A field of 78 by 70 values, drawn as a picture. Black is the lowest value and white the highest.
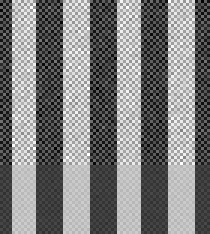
A horizontal seam about 70% of the way down splits the table, and the bottom part is calmer. No overall slope runs across the table. Stripes running up and down repeat 4 times from left to right.
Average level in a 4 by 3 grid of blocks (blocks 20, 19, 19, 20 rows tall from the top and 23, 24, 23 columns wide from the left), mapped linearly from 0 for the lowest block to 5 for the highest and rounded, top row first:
1 5 0
1 5 0
1 5 0
1 5 0
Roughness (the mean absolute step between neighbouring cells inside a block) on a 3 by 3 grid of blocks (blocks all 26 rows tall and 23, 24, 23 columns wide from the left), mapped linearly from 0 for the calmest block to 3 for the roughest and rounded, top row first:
3 3 3
3 3 3
0 0 0
